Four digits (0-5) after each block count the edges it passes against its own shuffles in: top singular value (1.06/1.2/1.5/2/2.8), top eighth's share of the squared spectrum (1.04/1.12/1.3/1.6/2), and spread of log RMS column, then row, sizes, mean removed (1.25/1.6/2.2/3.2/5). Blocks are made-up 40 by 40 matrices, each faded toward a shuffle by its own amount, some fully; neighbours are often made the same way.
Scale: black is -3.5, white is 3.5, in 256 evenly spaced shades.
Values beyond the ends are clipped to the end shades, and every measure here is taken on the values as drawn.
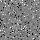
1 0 0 0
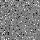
2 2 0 0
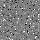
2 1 0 0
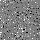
1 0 0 0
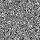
0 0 0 0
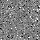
1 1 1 0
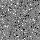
0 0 0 0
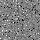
0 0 0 0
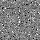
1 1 0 0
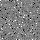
0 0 0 0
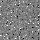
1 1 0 0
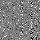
2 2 2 0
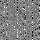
2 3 3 0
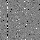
3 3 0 0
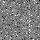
1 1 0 0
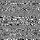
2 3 0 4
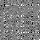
2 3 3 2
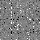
2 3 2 1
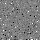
2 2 0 0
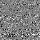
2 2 0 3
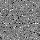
1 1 0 0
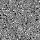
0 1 0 0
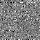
1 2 0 2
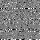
2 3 0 3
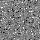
1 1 0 1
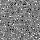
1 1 0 1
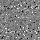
1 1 0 1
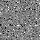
1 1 0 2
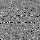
2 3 0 2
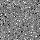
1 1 0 0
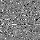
1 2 0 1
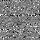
1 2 0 3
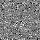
1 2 0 2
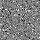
1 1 0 1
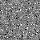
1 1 0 1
